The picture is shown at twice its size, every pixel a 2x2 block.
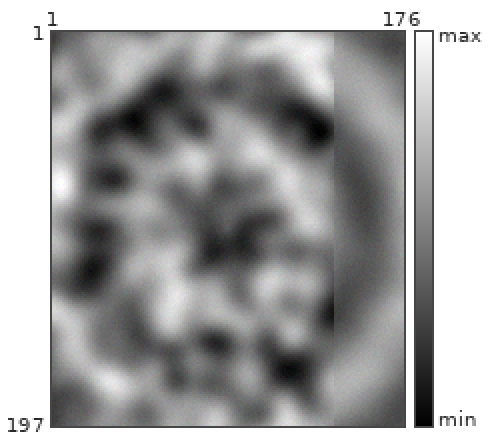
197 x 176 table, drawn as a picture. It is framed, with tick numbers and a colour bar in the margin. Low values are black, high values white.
Rings: centred on the centre. Average level on the scale: 50%. Lone odd cells: none. Seam: vertical, 80% of the way across, the right part calmer. Slope: none.
